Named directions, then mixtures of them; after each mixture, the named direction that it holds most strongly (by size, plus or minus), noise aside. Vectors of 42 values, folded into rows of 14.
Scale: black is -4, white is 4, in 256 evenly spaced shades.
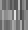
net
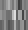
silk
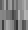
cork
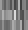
net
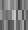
silk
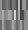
net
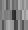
cork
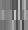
net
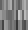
cork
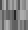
net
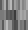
cork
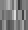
silk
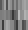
cork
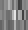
silk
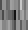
net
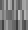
cork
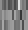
net
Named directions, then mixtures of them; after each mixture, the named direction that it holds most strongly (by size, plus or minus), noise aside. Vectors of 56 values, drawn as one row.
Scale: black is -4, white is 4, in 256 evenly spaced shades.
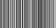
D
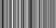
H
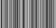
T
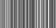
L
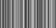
T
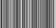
T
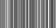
L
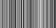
D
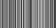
D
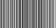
D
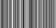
H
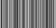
T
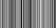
D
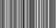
L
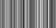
L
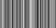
H
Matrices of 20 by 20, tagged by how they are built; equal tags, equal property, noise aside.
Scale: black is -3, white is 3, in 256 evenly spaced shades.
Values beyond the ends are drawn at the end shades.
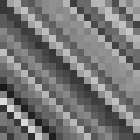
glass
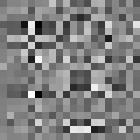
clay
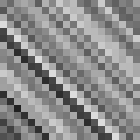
glass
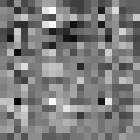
clay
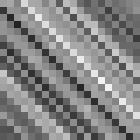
glass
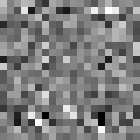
clay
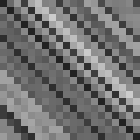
glass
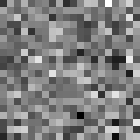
clay
